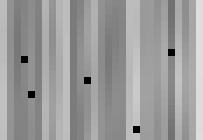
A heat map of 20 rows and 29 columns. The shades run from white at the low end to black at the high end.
There are five isolated cells, each far higher than the cells round it. On average the colour sits 40% of the way up the scale. Streaks run downward.
